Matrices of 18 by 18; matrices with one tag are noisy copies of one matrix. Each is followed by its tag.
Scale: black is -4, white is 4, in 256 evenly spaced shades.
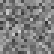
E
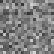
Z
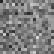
Z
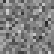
E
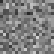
Z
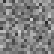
E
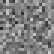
E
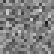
E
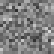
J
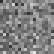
Z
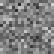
J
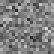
J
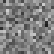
E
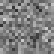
J
